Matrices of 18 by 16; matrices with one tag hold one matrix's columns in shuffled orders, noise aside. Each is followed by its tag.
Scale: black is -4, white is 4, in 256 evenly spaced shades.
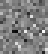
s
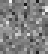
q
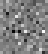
s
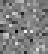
s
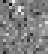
q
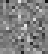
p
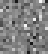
p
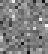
p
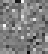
p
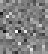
s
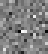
s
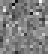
q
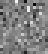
q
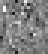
q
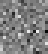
s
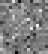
p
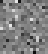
p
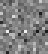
s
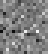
s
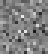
s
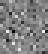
s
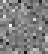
p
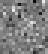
q
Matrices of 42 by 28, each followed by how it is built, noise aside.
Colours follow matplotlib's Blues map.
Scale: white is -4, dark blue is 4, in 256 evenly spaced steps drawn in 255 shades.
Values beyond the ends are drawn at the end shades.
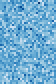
noise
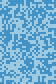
noise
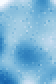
smooth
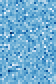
noise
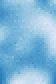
smooth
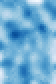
smooth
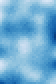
smooth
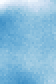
smooth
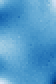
smooth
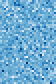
noise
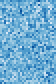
noise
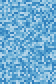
noise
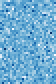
noise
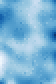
smooth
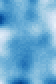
smooth
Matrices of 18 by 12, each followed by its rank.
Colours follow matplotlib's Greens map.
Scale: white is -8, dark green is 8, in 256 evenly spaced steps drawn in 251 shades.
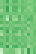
two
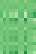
one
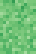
full rank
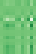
one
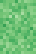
full rank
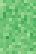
full rank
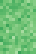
full rank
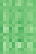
two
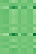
one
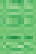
two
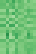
two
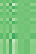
one
